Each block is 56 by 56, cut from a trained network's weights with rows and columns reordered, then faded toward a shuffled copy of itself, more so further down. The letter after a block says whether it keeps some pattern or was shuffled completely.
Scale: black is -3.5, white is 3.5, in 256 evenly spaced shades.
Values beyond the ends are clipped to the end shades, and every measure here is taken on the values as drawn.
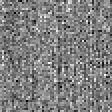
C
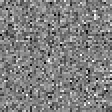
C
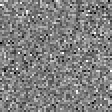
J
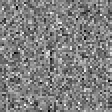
C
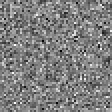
C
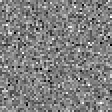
J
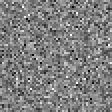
J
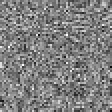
C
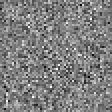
C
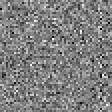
C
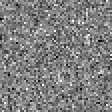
J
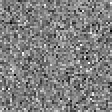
J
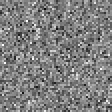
J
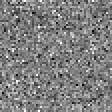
C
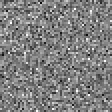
J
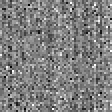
C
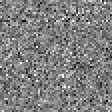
C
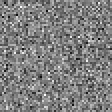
C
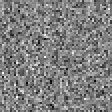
C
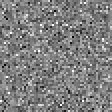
J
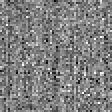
C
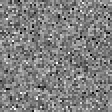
J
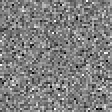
J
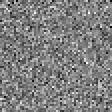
J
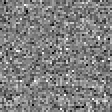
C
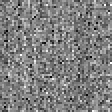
C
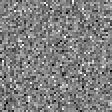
J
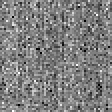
C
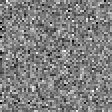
C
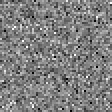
J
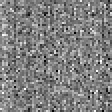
C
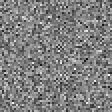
C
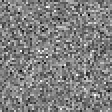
J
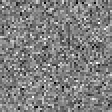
C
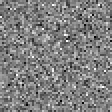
J
